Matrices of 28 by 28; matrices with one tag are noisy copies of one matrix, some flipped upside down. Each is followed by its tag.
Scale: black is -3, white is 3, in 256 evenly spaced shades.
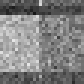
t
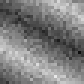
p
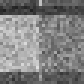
t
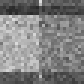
t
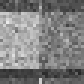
t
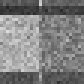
t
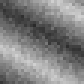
p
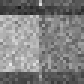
t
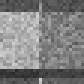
t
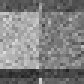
t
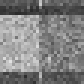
t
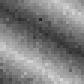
p
